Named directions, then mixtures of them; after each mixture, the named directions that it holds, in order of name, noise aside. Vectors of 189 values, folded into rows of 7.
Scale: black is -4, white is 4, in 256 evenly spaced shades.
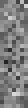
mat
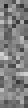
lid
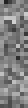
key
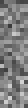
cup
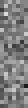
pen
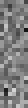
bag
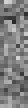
key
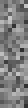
lid, mat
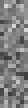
bag, lid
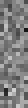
bag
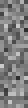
bag, mat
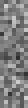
bag, key, lid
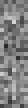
key, pen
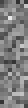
cup, mat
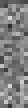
cup, key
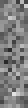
mat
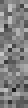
bag, lid, mat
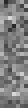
key, lid, mat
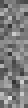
cup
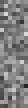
pen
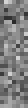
key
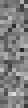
bag, lid, mat
